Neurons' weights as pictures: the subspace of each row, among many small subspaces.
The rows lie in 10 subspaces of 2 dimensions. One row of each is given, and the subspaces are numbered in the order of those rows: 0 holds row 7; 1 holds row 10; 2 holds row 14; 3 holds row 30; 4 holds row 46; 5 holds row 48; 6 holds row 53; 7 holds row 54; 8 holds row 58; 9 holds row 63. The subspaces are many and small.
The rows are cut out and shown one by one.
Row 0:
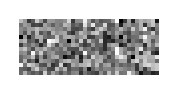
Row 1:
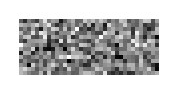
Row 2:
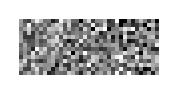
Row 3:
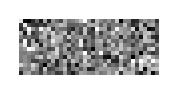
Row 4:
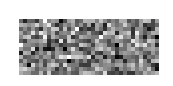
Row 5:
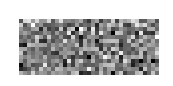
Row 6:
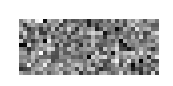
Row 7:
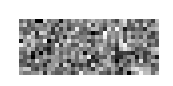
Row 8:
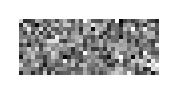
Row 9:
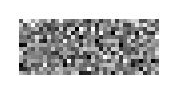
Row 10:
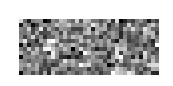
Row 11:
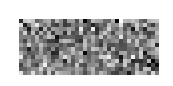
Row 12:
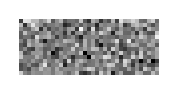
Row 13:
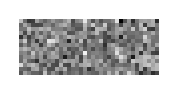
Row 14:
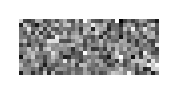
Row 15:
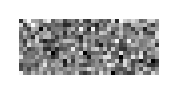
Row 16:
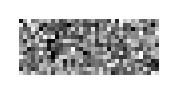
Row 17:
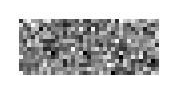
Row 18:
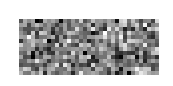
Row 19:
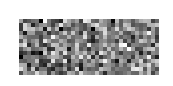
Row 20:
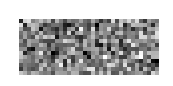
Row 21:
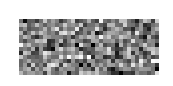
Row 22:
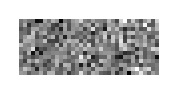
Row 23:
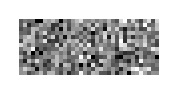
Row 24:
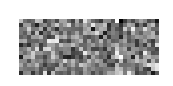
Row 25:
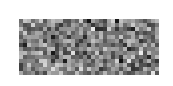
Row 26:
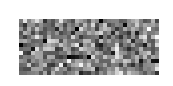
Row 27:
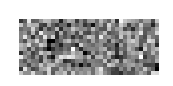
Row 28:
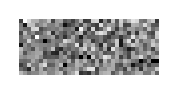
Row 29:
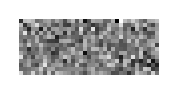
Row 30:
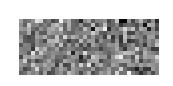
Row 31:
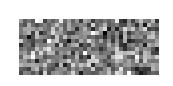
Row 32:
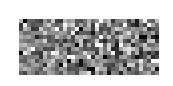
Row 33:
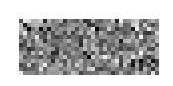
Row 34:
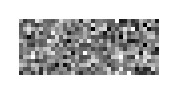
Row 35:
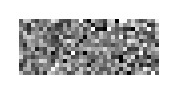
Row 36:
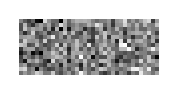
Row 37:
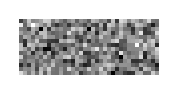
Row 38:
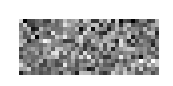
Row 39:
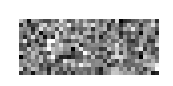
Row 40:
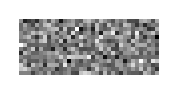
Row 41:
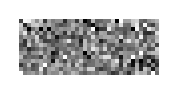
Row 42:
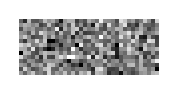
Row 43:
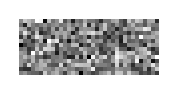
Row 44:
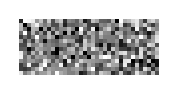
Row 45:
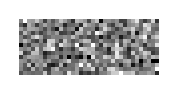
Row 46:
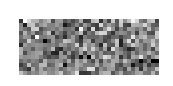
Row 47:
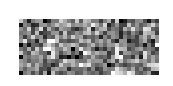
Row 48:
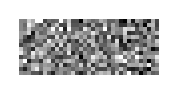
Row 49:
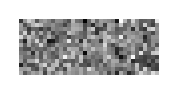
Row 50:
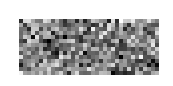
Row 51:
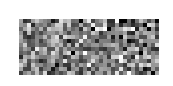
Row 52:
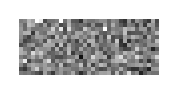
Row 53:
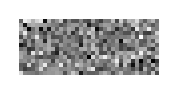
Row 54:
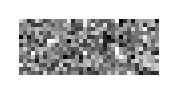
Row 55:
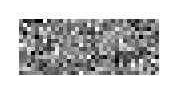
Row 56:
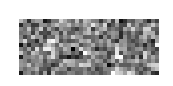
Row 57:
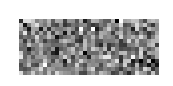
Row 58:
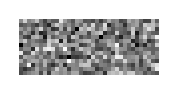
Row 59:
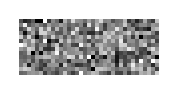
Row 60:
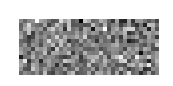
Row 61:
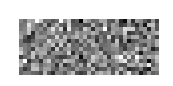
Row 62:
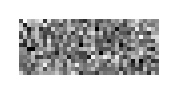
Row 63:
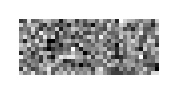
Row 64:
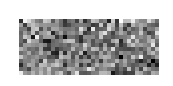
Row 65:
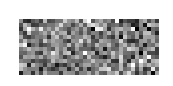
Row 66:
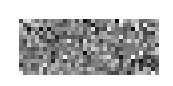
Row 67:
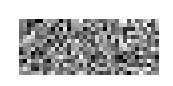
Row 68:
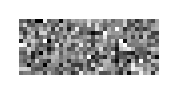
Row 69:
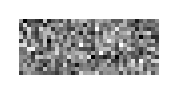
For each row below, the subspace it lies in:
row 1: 8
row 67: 5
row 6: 0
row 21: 4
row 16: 9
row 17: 1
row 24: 2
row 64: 4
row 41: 6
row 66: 6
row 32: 9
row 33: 6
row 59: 6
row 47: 1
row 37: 8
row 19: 5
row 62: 7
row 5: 8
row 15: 1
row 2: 3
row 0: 7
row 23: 3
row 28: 4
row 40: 8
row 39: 9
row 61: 5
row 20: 9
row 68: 0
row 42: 9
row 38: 4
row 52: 5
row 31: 0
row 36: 5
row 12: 1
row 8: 2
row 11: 2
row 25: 3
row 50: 4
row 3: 7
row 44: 2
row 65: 0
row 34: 0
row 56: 1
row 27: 9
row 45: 4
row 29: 2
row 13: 7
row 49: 7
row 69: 7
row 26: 1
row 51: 3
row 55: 6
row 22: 3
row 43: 6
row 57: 2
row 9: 8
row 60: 5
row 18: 0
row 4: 8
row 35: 3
